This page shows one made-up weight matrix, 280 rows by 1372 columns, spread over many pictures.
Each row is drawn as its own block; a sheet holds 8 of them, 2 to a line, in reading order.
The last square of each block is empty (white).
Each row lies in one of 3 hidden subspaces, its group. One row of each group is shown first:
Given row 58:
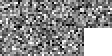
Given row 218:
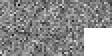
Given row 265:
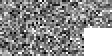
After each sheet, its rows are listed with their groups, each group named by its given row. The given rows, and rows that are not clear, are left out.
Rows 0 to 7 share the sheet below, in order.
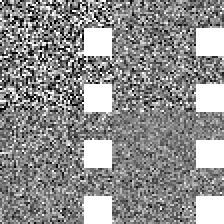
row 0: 58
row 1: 58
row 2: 265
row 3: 58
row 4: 218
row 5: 265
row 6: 58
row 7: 265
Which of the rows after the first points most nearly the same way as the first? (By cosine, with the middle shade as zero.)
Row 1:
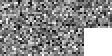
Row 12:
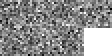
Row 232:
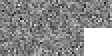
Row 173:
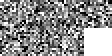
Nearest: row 173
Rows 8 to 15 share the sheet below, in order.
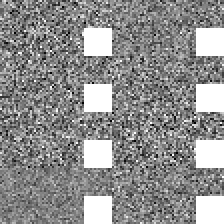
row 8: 265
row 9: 58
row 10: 218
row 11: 58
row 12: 58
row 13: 58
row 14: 218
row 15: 58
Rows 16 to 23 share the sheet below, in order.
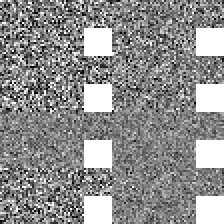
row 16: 58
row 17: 265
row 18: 265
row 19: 218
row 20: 265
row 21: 58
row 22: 265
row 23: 218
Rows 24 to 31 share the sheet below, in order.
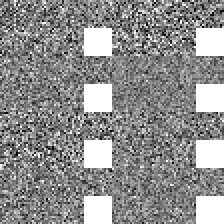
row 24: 218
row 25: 265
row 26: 58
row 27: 218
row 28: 265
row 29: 58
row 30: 58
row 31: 58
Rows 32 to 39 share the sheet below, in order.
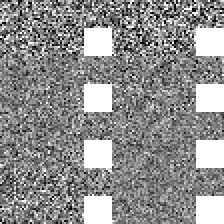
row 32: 58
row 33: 58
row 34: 265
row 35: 218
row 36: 265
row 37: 218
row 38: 218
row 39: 265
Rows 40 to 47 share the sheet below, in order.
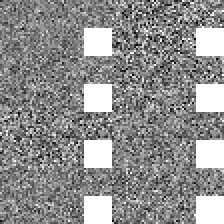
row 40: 58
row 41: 265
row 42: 265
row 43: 218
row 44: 58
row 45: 58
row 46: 265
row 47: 218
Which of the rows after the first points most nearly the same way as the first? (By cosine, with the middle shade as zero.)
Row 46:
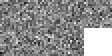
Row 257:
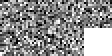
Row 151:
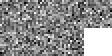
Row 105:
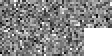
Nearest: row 151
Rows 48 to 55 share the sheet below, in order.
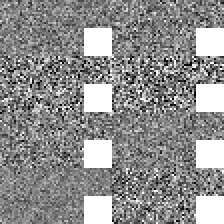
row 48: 58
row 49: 58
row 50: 218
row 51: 58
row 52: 58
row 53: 265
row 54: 218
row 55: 218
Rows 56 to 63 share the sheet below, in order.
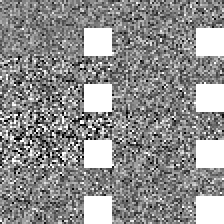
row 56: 58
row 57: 265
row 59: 218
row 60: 58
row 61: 218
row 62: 218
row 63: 265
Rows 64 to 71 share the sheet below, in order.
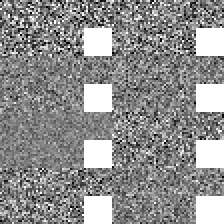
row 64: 58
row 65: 265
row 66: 265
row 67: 218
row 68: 58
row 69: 218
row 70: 265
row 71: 58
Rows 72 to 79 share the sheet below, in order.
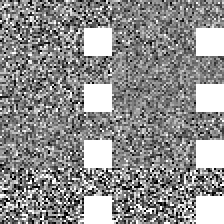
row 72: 58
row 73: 265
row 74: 218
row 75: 218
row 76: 265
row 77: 58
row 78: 58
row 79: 265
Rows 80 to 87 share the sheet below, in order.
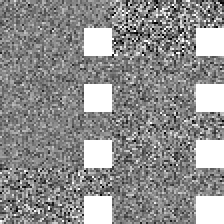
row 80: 218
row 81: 218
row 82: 58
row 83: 58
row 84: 265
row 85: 58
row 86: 265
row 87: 58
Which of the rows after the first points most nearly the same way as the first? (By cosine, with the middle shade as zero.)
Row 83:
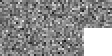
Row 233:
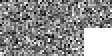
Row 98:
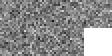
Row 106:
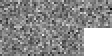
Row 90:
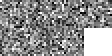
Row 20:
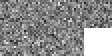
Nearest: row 106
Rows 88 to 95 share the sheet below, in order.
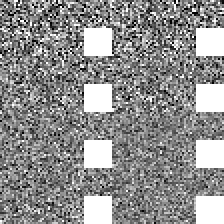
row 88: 218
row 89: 58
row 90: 58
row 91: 265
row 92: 58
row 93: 265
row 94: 265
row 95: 58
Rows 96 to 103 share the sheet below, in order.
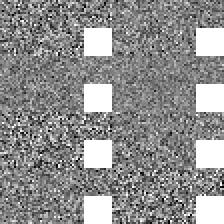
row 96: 218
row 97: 265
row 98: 265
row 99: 58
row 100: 218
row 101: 265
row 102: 58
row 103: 218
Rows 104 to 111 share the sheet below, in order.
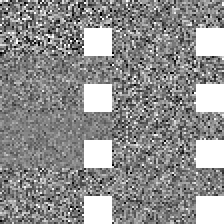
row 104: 265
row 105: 218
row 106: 58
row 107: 58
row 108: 265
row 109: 218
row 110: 265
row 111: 218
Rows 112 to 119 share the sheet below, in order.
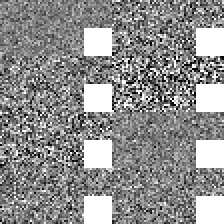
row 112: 265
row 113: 265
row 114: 265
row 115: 58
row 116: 265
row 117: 58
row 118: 218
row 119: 265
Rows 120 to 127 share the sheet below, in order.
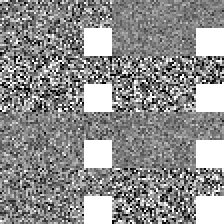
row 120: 265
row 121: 265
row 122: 218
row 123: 265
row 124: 265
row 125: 58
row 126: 265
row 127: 265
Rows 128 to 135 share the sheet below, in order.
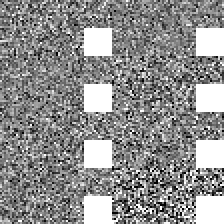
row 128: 218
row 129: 218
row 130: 265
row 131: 58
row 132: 58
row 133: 218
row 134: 265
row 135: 265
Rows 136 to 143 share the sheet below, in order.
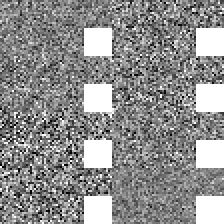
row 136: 58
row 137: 58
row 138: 218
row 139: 265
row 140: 218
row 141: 58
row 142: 58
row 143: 265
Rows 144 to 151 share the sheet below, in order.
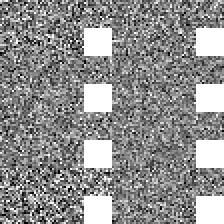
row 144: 265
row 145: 218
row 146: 218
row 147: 265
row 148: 58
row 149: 218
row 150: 265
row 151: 265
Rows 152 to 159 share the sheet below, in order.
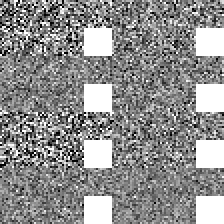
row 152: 218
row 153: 58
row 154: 218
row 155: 218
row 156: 265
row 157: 58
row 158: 58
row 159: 58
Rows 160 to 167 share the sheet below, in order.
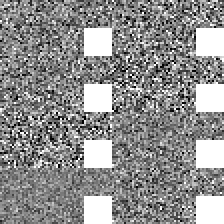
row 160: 58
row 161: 58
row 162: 265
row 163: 218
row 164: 218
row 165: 265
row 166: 265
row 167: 265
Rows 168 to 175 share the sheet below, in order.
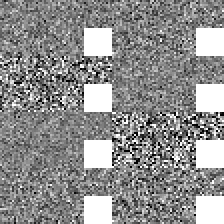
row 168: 265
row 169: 265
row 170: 58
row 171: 265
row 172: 218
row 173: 58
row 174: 218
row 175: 265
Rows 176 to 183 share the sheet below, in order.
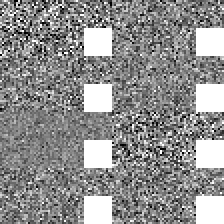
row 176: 218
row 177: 58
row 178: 265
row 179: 58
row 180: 58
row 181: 265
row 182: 58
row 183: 265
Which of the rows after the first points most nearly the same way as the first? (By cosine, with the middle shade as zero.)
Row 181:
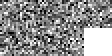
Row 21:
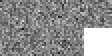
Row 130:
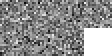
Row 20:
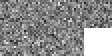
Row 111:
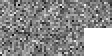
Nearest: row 20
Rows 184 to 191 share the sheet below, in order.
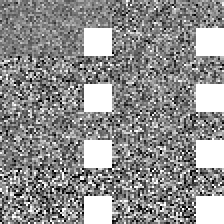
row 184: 58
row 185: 218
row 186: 58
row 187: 58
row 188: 58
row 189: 265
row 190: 58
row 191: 265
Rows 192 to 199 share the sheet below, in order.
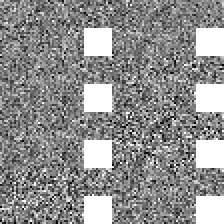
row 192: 58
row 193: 218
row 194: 58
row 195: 58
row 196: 58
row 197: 218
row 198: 218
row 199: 58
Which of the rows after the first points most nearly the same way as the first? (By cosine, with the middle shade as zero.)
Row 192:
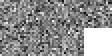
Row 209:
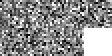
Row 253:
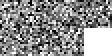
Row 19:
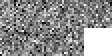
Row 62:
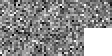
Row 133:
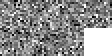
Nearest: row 253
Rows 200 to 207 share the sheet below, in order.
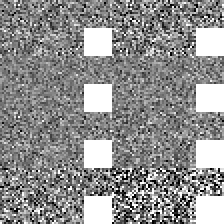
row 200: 218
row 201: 218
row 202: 58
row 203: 58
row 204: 218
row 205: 58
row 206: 265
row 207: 58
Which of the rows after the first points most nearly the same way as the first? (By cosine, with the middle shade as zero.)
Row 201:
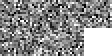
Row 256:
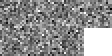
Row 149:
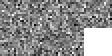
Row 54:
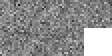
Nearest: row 256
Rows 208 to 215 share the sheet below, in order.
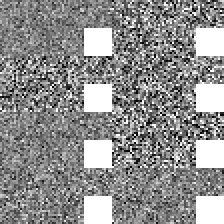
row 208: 58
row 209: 58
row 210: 218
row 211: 265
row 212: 58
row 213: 58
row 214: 58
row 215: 218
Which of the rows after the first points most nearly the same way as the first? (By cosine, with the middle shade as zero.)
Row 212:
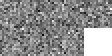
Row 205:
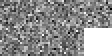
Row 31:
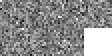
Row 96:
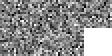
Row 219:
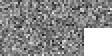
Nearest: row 219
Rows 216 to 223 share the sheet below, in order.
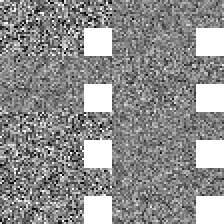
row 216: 58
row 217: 218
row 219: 58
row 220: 265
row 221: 265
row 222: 218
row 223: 265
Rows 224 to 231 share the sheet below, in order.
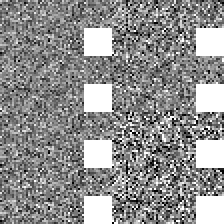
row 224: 265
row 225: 218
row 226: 218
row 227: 218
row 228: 265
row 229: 218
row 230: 265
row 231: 218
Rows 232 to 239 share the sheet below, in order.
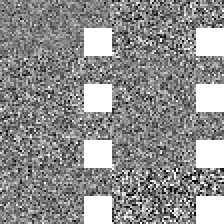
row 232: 218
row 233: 265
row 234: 265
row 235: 265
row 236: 58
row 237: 265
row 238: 58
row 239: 58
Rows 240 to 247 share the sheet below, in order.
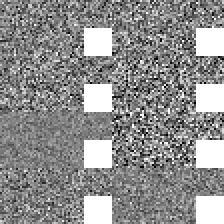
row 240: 218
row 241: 265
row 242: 265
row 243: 218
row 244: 265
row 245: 58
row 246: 265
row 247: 58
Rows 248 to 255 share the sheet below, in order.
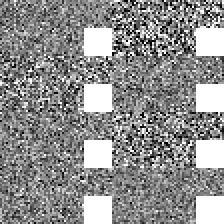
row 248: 218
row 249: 265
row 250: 58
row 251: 218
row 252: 58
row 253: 58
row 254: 58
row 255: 58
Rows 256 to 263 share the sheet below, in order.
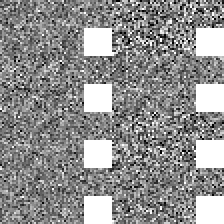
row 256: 58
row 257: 265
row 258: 218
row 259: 218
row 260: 218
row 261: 265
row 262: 58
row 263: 265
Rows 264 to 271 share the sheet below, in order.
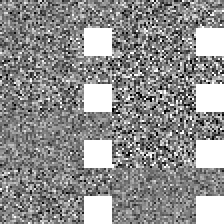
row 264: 265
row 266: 58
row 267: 265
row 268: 265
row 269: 265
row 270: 58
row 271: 58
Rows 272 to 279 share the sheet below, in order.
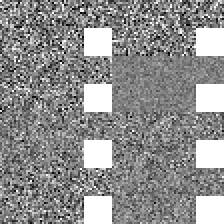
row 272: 58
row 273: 218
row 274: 218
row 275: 58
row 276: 58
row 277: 218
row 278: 58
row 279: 58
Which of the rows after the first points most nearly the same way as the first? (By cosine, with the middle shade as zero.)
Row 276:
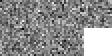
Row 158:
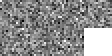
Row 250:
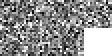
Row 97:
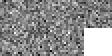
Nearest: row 250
